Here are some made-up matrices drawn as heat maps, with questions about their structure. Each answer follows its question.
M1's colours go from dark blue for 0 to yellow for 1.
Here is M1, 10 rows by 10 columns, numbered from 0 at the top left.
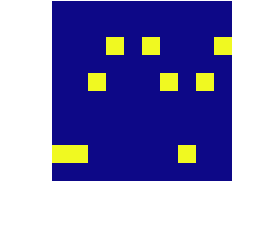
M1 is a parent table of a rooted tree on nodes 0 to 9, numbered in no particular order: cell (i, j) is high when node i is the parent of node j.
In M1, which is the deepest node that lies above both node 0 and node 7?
8
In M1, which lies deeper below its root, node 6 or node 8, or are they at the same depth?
the same depth
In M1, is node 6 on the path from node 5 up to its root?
no
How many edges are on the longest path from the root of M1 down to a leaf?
2
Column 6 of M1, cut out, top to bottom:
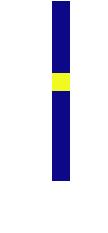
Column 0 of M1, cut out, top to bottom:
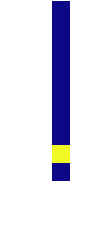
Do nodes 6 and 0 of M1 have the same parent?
no
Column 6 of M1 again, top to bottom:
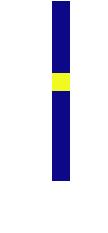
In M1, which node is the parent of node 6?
4
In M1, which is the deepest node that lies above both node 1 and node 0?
8
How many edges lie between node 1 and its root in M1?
2
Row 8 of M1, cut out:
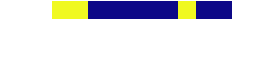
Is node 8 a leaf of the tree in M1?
no
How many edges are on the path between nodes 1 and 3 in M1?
4
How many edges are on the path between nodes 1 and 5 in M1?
4
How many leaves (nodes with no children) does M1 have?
7
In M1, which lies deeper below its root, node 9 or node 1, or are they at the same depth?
the same depth
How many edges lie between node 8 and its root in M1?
1
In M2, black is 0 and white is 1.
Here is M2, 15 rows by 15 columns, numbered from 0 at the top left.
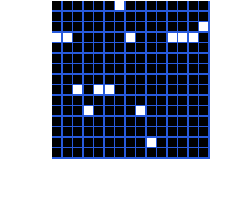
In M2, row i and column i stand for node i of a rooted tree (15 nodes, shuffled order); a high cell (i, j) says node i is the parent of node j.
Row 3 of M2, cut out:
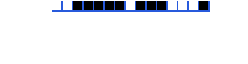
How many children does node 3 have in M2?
6
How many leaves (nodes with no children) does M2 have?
9
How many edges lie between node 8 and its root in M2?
1
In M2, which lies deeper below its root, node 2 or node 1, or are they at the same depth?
the same depth
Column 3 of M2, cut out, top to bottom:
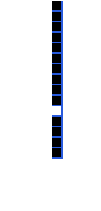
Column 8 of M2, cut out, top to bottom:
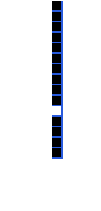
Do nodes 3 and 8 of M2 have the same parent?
yes
